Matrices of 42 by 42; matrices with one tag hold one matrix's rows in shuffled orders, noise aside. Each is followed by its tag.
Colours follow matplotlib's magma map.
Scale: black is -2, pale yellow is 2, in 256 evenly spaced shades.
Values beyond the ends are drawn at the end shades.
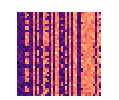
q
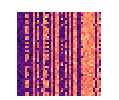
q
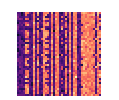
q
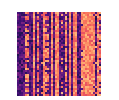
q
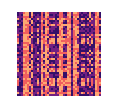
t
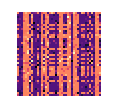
t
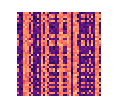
t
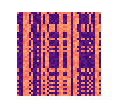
t
